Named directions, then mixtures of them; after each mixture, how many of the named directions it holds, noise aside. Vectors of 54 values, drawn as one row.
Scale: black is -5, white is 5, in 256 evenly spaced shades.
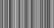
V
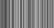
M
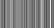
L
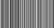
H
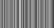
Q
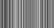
three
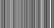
one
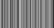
two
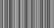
one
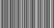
three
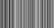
two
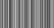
one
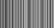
two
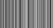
three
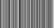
two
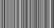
two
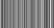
three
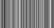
three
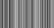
two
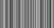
three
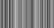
two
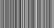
two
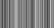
three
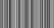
one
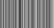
one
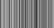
two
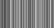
two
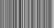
one
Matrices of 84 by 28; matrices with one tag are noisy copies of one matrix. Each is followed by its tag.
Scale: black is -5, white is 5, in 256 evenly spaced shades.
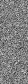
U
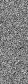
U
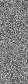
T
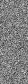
U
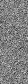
U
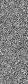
U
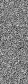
U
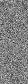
T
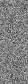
T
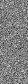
U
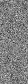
T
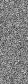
U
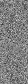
T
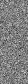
U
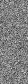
U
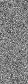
T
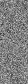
T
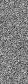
U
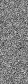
U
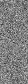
T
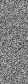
U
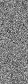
T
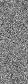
T
